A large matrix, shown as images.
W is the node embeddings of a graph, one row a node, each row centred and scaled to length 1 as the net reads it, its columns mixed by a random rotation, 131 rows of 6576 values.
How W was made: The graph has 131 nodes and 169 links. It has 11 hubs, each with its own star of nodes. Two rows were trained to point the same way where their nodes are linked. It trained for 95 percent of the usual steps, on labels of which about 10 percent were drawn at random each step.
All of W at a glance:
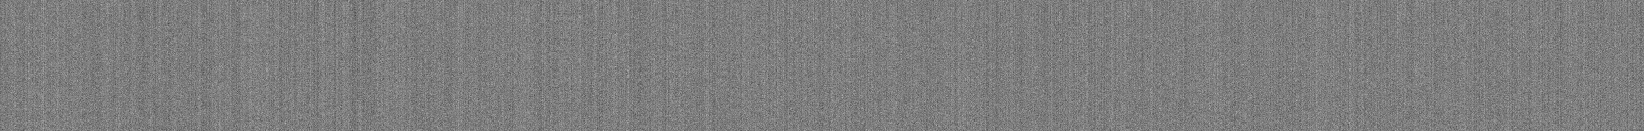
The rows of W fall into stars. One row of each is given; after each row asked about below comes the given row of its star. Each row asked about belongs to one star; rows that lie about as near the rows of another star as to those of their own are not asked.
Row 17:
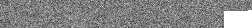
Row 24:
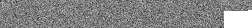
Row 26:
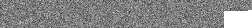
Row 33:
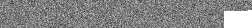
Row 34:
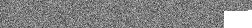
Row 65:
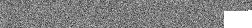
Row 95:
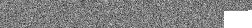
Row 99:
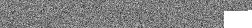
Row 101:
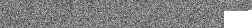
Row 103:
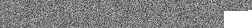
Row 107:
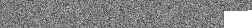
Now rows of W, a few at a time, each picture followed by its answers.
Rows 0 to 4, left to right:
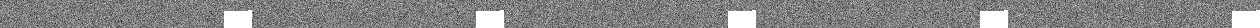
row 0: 33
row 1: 24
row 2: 34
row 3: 95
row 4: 34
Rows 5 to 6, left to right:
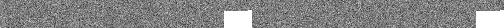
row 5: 34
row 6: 65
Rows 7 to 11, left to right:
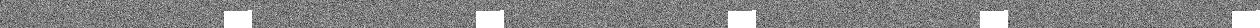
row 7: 107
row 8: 33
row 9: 34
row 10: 99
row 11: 107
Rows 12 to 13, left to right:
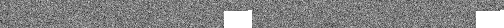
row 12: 17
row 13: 103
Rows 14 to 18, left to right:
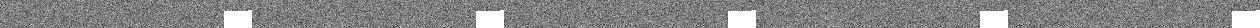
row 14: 103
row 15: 17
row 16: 107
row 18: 17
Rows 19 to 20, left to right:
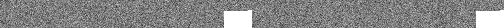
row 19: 17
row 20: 26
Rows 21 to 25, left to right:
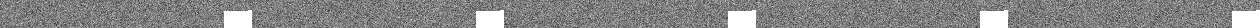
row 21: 26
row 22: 17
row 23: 99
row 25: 24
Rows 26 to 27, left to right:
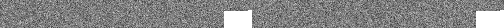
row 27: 101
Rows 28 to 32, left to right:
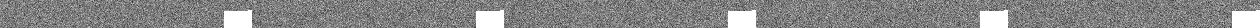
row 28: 65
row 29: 17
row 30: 95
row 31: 65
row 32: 26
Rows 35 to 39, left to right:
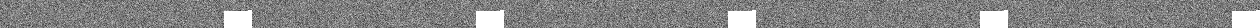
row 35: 17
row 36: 34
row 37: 107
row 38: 99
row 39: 103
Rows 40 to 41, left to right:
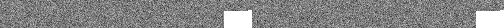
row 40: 103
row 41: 34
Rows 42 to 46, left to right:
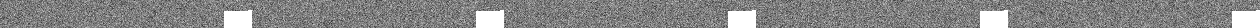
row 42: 101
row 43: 95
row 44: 107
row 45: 33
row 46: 26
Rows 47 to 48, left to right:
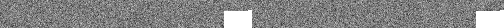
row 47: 17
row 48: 101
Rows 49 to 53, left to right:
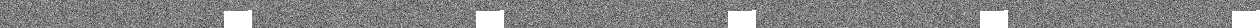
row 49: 17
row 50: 99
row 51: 65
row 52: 95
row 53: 101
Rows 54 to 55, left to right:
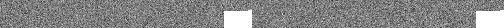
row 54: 24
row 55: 99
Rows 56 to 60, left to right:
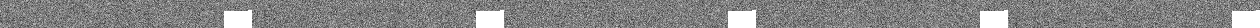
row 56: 17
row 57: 107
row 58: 33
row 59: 101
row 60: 17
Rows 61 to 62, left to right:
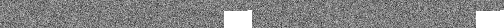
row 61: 33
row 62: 101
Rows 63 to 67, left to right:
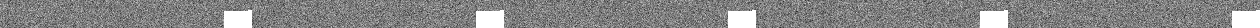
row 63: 65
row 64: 24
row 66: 99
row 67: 95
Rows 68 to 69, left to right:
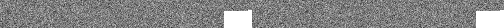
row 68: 65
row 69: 34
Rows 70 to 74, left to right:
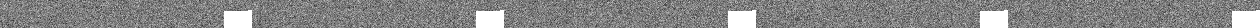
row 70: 99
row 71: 95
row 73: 24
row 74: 101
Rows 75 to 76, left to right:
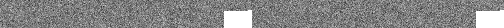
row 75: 99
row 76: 107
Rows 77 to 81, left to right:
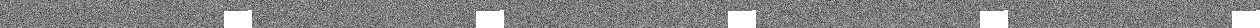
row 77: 99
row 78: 65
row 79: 26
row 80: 26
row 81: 17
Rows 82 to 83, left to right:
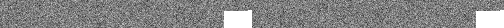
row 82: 95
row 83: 101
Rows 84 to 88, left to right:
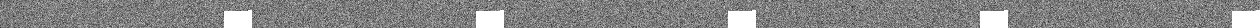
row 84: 95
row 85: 101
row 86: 103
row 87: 99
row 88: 24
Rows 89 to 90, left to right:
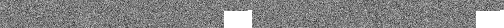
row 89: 34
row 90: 101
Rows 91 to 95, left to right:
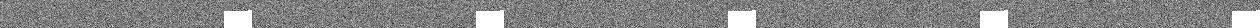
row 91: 33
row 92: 99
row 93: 33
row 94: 101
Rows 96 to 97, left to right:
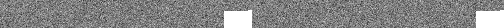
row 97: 33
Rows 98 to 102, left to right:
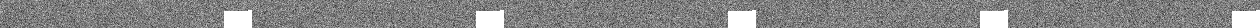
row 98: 24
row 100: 33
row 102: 101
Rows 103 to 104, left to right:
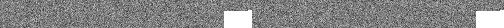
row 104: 33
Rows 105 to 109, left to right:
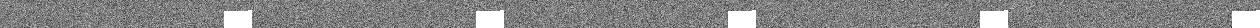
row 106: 24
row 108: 103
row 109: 99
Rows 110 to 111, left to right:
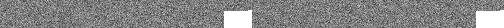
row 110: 103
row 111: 33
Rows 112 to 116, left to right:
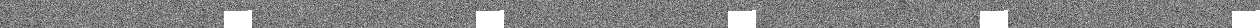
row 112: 17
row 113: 17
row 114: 24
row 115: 95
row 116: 107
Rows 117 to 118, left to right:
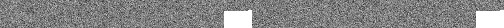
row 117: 26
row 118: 24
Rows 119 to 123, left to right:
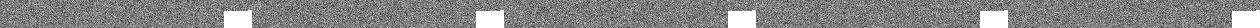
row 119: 101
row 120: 33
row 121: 26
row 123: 99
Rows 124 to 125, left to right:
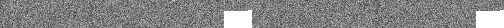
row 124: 34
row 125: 101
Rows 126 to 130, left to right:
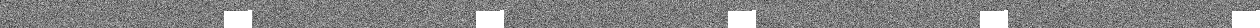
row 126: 107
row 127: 24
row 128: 24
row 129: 65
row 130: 99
